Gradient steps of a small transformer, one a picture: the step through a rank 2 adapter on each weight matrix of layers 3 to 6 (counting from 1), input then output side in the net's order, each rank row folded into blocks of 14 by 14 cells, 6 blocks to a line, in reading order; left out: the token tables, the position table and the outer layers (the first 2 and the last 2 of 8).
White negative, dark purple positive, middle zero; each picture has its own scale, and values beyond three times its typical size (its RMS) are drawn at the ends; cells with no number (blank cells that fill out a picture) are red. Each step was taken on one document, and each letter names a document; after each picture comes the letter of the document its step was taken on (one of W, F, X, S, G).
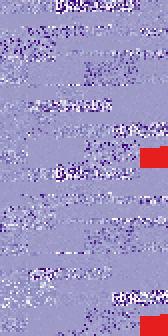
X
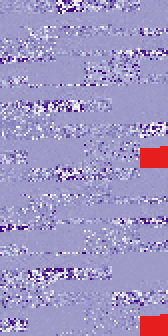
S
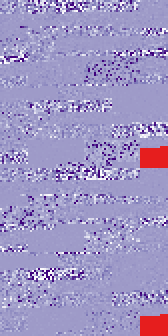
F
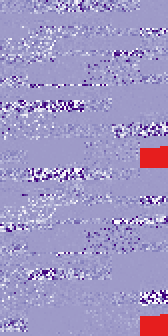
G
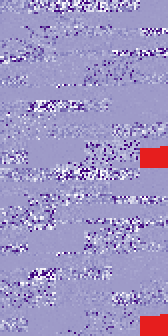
F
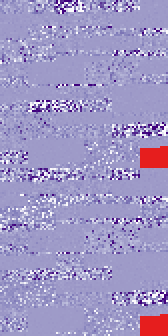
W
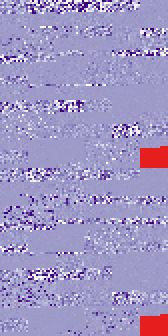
F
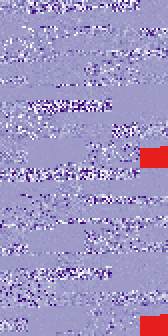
F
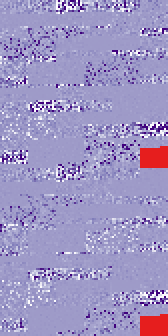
X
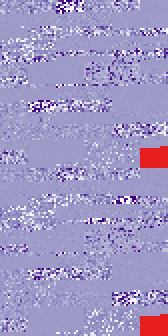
W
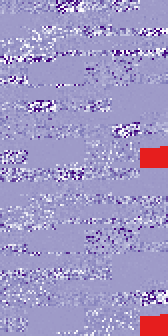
W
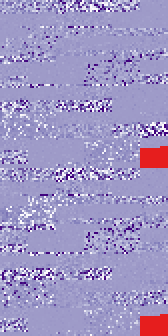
G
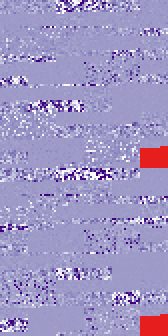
S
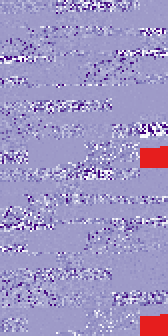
F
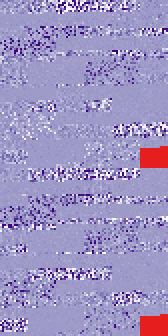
X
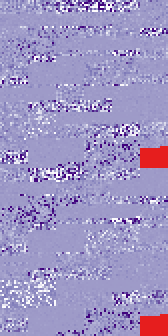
X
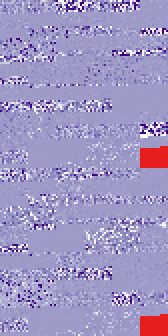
F
